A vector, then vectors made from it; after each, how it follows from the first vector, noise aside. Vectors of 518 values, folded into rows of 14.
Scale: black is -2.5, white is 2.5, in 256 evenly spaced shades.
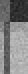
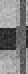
wrapped around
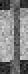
wrapped around
